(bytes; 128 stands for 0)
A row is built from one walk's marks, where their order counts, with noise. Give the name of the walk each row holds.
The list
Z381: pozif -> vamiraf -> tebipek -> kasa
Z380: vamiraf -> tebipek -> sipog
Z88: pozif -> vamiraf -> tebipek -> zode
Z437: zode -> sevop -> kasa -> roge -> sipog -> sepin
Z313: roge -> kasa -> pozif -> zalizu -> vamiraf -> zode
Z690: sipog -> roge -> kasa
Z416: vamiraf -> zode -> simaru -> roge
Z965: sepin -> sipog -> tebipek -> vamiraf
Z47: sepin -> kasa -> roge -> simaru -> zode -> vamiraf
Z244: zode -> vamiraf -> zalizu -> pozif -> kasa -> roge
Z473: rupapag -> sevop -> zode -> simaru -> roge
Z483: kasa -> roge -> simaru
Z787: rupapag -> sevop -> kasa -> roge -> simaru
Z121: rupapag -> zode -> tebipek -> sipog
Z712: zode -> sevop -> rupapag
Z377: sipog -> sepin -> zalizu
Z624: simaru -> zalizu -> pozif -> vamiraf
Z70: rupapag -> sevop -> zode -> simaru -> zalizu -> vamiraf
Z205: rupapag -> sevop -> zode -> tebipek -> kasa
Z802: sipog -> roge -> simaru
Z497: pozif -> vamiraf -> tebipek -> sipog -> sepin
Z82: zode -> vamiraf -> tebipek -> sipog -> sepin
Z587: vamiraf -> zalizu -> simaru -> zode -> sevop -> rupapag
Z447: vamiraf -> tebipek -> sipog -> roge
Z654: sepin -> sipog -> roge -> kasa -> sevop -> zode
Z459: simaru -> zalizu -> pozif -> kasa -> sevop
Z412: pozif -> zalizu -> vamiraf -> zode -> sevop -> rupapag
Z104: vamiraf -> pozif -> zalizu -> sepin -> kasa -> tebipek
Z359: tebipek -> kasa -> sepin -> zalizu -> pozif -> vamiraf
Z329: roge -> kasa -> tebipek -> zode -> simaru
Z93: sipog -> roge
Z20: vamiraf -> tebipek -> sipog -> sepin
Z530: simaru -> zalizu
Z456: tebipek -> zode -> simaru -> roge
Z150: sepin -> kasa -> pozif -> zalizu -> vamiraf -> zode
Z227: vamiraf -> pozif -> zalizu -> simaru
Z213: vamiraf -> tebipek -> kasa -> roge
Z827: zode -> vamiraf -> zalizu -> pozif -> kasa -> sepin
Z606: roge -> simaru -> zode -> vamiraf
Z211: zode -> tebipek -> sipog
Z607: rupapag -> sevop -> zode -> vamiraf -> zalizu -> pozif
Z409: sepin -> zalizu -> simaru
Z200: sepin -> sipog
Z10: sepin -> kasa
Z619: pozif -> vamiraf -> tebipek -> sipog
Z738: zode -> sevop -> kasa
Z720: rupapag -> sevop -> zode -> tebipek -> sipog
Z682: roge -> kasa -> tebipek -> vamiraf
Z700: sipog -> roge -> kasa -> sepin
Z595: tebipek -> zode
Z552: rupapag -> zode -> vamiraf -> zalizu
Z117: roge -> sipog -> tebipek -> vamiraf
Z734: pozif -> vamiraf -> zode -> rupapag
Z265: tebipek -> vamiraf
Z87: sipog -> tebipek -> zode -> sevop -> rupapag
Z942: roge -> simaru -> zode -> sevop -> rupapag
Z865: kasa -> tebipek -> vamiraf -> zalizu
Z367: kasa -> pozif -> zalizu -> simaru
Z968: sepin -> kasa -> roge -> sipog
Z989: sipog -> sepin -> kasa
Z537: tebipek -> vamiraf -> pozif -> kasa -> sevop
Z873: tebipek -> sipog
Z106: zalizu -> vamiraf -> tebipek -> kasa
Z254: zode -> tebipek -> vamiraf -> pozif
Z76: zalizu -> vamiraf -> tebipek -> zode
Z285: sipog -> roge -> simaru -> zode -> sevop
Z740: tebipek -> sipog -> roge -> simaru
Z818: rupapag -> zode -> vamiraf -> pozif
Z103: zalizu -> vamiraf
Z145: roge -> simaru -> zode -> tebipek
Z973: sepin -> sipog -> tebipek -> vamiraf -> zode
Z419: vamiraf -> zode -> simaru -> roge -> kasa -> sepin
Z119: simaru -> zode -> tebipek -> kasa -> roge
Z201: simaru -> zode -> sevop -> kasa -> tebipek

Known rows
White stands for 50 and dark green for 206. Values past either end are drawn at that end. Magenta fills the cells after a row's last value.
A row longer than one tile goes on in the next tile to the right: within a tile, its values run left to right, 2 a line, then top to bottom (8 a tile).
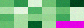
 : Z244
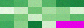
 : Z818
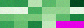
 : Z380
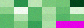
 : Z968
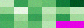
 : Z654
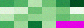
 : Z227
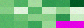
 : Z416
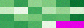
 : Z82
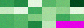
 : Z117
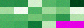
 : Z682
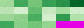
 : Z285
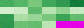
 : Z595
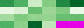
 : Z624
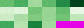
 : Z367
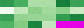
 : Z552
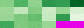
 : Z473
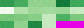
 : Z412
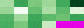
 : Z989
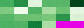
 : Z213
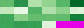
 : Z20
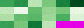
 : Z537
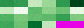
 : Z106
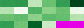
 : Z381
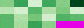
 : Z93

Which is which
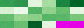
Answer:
Z359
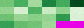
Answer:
Z456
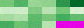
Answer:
Z409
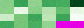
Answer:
Z787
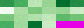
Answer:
Z607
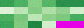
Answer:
Z734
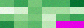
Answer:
Z720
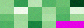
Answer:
Z690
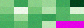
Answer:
Z10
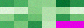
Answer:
Z70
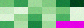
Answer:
Z459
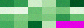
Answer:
Z865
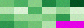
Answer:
Z145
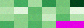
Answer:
Z802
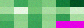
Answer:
Z738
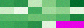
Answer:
Z965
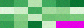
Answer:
Z254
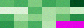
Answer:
Z211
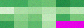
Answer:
Z712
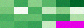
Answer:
Z47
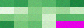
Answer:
Z87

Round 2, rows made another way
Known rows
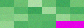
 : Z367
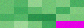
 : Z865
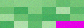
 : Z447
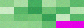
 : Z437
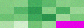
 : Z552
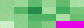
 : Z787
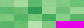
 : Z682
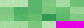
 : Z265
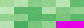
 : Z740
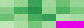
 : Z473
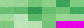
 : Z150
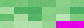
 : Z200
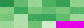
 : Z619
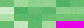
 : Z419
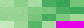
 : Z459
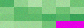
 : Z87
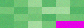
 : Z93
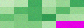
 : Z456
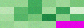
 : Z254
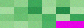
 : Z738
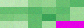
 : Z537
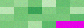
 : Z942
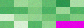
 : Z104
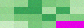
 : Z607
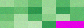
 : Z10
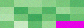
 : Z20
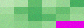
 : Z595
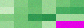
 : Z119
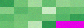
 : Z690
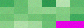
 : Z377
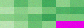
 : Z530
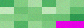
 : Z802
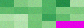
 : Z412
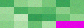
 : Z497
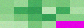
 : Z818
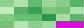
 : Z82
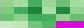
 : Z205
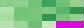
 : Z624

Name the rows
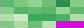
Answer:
Z88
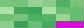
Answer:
Z483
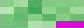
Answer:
Z606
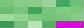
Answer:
Z313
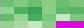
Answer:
Z968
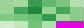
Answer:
Z70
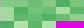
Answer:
Z416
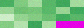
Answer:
Z227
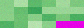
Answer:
Z117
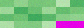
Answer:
Z873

